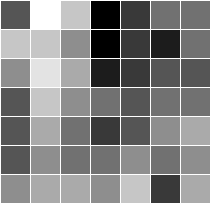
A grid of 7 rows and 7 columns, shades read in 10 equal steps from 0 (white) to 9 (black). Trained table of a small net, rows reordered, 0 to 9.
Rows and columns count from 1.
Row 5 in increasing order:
3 3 4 5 6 6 7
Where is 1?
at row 3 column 2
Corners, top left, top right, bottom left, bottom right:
6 5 4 3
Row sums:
34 37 35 33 34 33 26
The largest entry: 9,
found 2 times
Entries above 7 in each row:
1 2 1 0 0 0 0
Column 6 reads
5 8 6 5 4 5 7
